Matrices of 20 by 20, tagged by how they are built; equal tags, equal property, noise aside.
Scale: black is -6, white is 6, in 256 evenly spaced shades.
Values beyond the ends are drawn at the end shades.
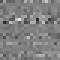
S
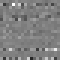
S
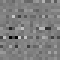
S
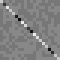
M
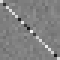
M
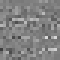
S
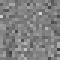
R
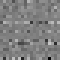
S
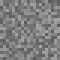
R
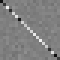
M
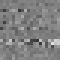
S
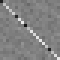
M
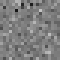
R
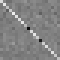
M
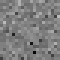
R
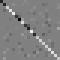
M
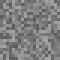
R
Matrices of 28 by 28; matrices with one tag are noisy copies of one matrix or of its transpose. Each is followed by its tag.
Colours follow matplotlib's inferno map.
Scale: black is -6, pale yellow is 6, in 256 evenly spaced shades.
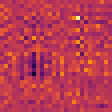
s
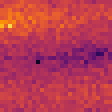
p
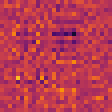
s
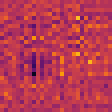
s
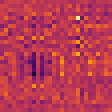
s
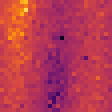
p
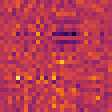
s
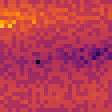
p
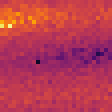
p
